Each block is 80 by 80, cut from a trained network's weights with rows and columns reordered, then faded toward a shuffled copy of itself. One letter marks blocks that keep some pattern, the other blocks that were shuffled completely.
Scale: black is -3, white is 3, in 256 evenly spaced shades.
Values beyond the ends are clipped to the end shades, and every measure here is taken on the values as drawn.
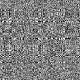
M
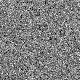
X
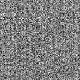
M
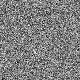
X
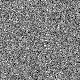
X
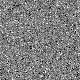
X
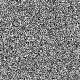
X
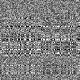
M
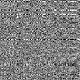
M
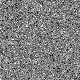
X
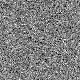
X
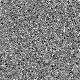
X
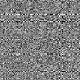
M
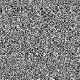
M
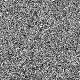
X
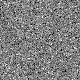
X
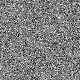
X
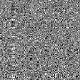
M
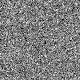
X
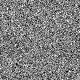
X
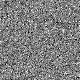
X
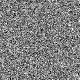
X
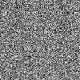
M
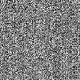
M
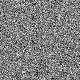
X
